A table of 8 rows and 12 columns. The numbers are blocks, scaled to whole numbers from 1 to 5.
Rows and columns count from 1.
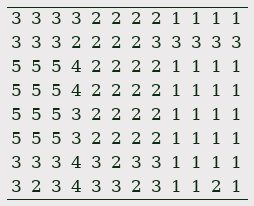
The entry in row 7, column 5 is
3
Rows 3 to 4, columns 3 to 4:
5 4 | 5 4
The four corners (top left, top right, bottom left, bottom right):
3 1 3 1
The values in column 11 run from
1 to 3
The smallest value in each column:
3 2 3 2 2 2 2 2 1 1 1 1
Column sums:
32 31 32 27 18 17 17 19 10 10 11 10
